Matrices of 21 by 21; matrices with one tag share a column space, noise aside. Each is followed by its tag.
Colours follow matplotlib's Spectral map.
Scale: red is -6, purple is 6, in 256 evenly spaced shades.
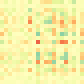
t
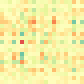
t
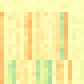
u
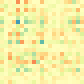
t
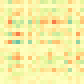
t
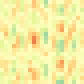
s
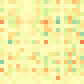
t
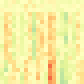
u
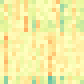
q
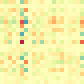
t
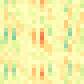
s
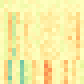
u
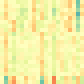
q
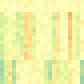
u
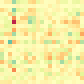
t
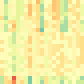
q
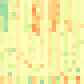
q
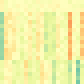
u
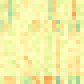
q
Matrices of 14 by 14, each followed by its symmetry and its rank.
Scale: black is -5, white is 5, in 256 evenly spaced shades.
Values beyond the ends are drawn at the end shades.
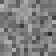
neither, full rank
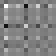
symmetric, rank one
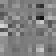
neither, rank two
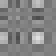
symmetric, rank one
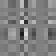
neither, rank one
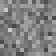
neither, full rank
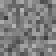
neither, full rank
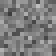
neither, full rank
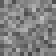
neither, full rank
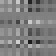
neither, rank one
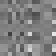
neither, rank two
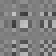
symmetric, rank one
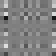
neither, rank one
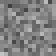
neither, full rank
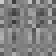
neither, rank two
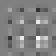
symmetric, rank one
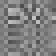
neither, rank two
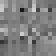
neither, rank two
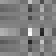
neither, rank one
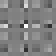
symmetric, rank one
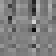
neither, rank two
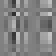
neither, rank one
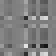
neither, rank one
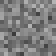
neither, full rank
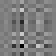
neither, rank one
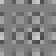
symmetric, rank one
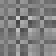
symmetric, rank one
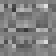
neither, rank two
